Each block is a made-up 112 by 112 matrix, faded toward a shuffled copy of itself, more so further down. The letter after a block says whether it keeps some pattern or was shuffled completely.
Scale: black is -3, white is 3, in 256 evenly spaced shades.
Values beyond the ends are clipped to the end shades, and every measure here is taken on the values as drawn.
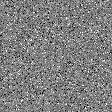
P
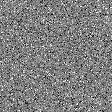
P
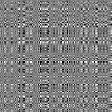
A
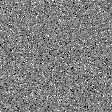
P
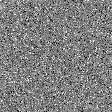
P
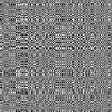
A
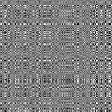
A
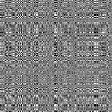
A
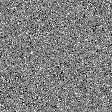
P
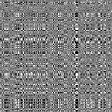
A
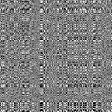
A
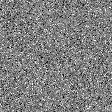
P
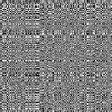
A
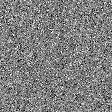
P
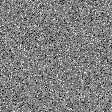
P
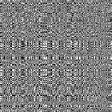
A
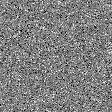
P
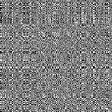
A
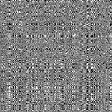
A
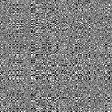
A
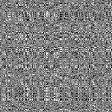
A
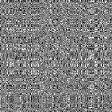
A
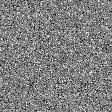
P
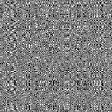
A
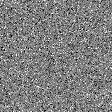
P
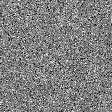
P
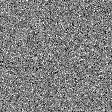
P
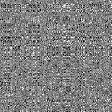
A
